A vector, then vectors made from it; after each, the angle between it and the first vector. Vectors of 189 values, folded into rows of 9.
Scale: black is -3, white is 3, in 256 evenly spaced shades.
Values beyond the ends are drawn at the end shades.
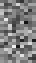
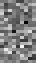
nearly parallel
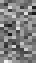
orthogonal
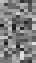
partly aligned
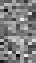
orthogonal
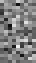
nearly opposite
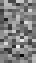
nearly opposite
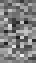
nearly parallel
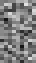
partly opposed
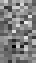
partly opposed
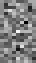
partly aligned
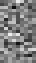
orthogonal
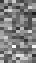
partly aligned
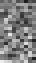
partly aligned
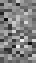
nearly opposite
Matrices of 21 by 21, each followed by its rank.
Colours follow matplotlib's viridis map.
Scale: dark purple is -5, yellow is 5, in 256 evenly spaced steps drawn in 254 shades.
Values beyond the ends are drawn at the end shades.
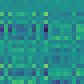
two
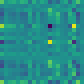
two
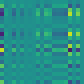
one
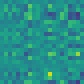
three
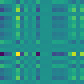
one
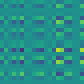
one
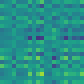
two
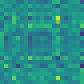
three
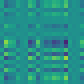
one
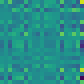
two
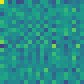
three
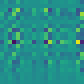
two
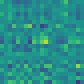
three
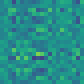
three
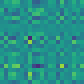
two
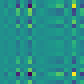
one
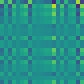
one
